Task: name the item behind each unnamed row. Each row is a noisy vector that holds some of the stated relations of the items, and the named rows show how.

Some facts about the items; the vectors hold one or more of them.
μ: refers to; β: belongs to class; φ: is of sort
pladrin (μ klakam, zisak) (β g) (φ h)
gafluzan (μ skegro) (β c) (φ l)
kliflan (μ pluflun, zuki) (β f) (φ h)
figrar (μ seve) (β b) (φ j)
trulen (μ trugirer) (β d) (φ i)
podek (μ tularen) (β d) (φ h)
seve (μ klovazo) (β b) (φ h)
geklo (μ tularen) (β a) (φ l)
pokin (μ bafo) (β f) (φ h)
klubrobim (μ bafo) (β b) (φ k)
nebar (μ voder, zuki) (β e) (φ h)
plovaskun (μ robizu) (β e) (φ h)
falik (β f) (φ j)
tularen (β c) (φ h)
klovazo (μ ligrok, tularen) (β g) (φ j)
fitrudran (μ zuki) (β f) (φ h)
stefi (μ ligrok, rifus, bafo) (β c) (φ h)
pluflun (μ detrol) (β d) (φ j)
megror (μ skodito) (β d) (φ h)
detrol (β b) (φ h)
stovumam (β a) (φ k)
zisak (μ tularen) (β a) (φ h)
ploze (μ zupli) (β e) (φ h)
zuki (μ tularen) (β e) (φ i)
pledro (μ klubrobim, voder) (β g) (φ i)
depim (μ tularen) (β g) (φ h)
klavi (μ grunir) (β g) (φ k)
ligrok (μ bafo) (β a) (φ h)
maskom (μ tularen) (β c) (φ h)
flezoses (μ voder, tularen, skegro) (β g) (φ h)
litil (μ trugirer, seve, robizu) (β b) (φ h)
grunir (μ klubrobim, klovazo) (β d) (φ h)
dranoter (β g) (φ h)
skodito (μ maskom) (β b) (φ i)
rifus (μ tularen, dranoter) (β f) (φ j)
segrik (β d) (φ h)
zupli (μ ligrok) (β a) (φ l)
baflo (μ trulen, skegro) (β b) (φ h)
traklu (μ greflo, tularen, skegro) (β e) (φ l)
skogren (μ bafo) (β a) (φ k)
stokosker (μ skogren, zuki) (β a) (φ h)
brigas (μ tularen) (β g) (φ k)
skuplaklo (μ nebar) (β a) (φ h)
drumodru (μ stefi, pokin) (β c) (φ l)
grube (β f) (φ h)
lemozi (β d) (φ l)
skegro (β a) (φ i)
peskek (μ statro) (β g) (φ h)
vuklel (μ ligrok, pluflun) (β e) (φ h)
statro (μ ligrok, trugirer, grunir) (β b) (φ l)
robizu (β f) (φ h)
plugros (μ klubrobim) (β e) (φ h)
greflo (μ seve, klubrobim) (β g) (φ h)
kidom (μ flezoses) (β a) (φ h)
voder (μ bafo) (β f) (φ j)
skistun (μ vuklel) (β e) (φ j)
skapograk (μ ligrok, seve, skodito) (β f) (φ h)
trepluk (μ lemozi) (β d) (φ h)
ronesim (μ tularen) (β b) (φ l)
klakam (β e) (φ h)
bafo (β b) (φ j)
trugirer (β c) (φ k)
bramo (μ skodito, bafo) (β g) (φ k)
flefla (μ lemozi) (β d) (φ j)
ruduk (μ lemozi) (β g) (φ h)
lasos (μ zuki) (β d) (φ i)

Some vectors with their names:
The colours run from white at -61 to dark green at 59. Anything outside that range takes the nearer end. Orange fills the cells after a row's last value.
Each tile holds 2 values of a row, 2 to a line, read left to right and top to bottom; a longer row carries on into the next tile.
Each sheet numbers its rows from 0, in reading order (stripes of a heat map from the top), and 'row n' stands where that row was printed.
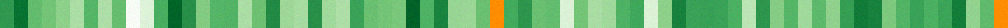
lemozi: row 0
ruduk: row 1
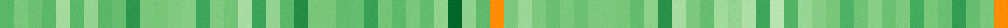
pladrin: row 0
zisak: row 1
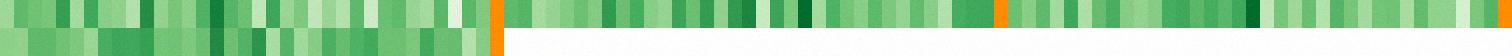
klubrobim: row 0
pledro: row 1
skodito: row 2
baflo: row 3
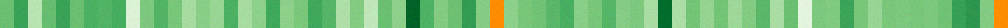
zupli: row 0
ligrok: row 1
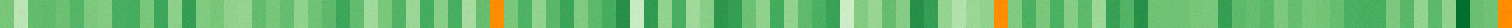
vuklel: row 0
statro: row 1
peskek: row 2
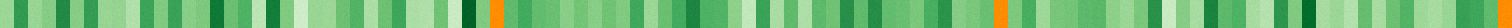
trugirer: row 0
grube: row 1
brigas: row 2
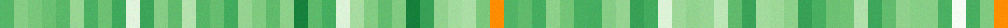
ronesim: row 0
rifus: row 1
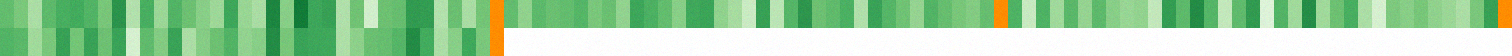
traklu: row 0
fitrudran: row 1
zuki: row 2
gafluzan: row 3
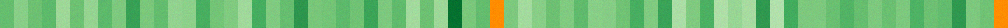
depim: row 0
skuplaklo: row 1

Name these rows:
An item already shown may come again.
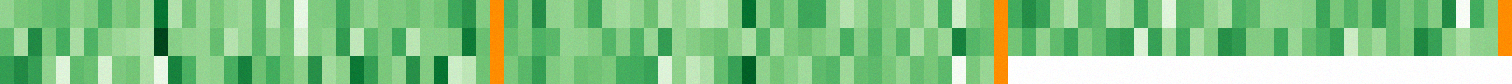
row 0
ligrok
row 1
pluflun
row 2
falik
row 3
tularen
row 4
dranoter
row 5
statro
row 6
flefla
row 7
figrar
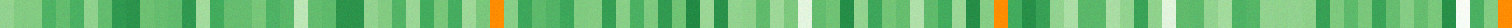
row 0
plovaskun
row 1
robizu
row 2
falik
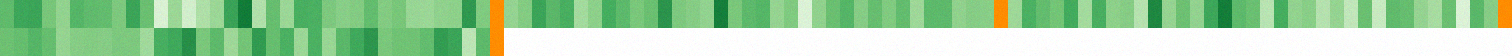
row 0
klovazo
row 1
seve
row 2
klubrobim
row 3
segrik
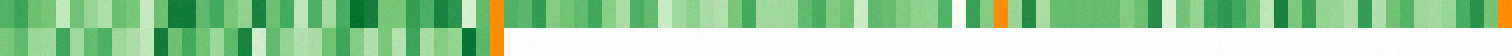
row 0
trepluk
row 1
voder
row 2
klavi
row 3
skegro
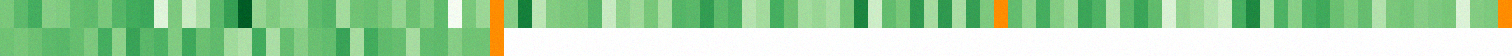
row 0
figrar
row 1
stovumam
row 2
skistun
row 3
pokin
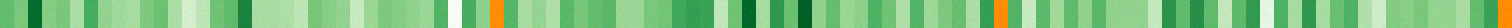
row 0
bafo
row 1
lasos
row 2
zuki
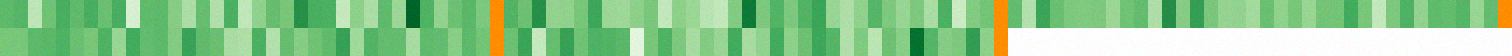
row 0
geklo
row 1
pluflun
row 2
klakam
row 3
pokin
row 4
zupli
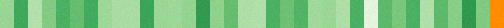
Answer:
skogren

